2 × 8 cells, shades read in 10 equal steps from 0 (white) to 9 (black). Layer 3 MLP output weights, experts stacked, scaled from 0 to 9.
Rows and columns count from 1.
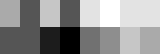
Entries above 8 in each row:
0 1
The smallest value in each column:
3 6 2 6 1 0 1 1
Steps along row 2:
same up up down down down up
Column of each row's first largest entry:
2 4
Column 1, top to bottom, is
3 6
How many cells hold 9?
1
